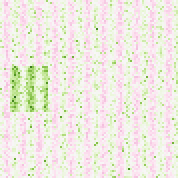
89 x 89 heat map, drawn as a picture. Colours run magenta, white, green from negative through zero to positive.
The ninth with the highest average is the middle left. No single row or column stands out from its neighbours. No overall slope runs across the table. An odd patch, higher than its surroundings, sits in the middle left. Stripes running up and down repeat 11 times from left to right. Overall the values sit about 50% of the way up the scale.
